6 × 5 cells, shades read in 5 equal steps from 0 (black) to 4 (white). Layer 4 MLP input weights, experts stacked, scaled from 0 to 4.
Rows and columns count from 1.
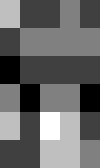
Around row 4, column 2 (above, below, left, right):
1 1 2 2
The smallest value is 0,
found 3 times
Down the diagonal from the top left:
3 2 1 2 1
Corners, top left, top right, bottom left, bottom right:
3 1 1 2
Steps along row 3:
up same same same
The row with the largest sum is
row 5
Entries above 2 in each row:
1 0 0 0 3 2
